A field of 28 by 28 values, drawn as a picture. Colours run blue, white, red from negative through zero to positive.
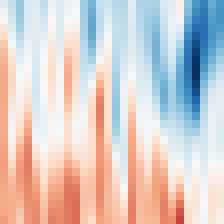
Slope: up to the bottom left. Grain: streaks running down. Ninth with the lowest average: top right. Ninth with the highest average: bottom left.
